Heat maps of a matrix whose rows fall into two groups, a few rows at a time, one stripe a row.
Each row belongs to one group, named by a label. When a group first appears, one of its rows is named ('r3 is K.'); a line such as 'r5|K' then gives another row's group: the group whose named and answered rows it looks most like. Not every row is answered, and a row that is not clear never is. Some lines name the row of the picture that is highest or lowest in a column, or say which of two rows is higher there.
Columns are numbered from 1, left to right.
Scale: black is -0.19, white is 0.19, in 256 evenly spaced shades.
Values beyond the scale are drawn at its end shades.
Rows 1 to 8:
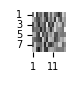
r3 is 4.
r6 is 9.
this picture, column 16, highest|1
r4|4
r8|9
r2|9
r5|9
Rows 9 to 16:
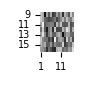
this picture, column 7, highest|11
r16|9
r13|9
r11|9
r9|9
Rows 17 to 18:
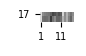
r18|4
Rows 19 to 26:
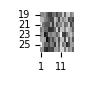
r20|4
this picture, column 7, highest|23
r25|9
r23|9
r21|4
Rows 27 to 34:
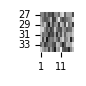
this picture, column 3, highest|29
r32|4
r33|9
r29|4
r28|9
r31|4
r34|9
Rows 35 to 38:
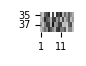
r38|4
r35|4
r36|9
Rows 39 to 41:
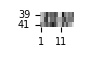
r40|9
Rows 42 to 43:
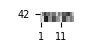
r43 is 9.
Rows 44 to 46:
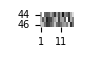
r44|9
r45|4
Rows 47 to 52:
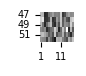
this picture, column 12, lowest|47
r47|9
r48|9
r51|4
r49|9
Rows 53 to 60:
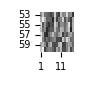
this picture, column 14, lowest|57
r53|4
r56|4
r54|4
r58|4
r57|9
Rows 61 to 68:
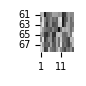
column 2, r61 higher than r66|No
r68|9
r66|9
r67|9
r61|9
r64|4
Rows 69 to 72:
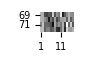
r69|9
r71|4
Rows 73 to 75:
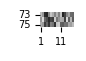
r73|9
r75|9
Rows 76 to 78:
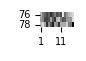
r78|4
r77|9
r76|4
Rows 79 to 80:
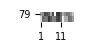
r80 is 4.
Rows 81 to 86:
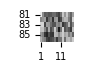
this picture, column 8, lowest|83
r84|4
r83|9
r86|4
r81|4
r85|4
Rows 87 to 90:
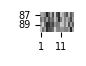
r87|4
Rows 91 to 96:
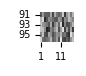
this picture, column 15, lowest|95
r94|4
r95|9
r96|9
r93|9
